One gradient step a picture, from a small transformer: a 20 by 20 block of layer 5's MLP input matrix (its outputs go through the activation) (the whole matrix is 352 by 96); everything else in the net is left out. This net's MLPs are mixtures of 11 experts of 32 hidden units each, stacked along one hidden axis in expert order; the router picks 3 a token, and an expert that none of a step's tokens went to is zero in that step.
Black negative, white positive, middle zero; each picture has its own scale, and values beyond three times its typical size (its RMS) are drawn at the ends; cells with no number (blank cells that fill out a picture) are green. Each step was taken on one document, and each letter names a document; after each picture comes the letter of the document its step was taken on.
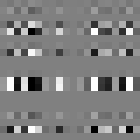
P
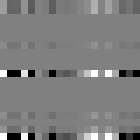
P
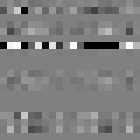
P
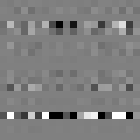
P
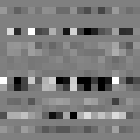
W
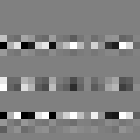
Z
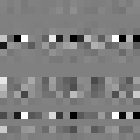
Z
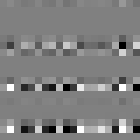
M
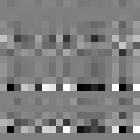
M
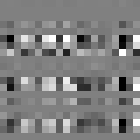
M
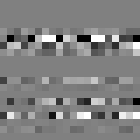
Z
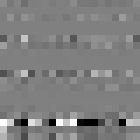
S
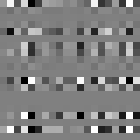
P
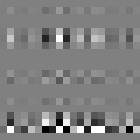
M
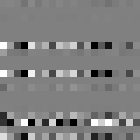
S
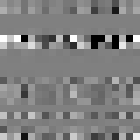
Z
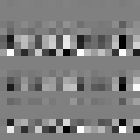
M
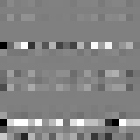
S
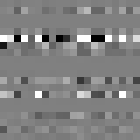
Z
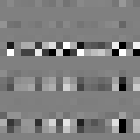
M
